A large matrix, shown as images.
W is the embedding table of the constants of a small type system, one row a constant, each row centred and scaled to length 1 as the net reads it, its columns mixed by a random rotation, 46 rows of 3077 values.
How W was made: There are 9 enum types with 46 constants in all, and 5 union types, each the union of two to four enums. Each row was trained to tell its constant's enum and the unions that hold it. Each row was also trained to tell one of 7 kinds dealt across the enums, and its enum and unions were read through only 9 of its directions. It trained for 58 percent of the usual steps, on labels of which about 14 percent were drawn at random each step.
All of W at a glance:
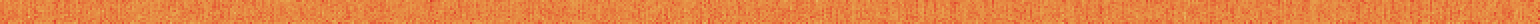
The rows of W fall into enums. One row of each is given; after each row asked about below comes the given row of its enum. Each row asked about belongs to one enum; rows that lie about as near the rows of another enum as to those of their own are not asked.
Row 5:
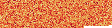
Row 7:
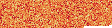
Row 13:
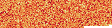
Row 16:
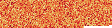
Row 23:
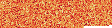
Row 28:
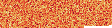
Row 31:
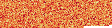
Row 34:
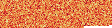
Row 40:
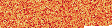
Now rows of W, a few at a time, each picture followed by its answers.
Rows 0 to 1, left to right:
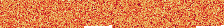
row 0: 13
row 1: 7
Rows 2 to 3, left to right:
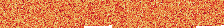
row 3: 34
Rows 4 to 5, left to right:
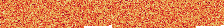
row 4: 31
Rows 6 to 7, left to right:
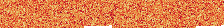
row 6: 16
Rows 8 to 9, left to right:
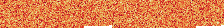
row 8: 31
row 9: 7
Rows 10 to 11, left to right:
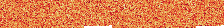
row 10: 23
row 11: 34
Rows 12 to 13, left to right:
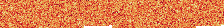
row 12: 28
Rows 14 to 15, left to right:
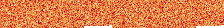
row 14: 34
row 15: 13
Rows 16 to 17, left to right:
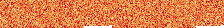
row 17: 5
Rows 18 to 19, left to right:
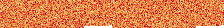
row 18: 13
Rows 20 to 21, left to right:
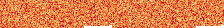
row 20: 7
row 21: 16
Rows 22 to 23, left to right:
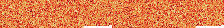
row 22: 28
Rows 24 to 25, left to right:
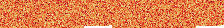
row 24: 23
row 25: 16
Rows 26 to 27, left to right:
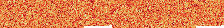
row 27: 28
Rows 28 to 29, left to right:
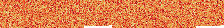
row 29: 5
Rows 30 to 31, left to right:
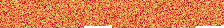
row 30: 34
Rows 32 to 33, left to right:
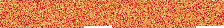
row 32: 23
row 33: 16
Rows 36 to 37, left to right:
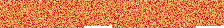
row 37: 31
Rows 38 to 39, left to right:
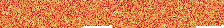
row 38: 28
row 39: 28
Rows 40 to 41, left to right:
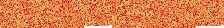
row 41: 5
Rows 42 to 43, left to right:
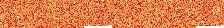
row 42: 5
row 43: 7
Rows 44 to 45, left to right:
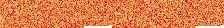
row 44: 5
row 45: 31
